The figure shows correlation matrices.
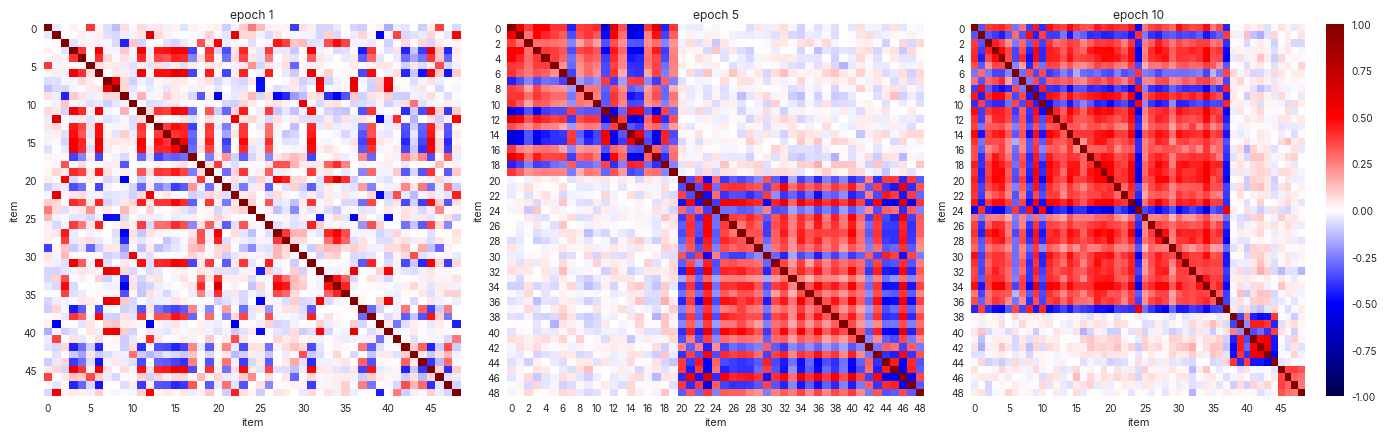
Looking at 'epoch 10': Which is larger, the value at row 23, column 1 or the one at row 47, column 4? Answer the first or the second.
the second
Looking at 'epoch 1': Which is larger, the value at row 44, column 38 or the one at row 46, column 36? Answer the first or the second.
the second
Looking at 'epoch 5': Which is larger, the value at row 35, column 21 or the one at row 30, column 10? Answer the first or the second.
the first
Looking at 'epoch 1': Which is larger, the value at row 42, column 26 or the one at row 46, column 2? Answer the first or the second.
the second
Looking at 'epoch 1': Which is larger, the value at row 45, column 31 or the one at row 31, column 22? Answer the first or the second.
the first
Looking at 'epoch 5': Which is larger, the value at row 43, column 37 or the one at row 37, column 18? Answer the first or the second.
the first
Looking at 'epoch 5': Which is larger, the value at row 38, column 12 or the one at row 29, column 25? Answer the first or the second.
the second
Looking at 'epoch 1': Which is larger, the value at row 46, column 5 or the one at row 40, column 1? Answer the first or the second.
the first
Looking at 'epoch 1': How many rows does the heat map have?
49
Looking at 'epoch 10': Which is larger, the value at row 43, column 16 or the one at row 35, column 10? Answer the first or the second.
the first
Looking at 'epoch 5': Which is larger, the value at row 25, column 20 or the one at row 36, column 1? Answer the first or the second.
the second
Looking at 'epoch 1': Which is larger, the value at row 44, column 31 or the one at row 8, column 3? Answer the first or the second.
the second
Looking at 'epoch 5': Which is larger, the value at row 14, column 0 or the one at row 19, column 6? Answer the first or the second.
the second
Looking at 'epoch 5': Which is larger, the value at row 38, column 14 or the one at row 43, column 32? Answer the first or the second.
the second
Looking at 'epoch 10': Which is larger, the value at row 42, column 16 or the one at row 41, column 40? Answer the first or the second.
the first
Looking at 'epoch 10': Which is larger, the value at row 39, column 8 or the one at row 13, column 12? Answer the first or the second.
the second
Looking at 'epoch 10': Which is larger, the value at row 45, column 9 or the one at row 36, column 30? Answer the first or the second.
the second
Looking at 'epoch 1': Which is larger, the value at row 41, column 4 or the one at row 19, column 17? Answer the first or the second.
the first
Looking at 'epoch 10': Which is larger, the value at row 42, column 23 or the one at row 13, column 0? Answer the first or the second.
the second
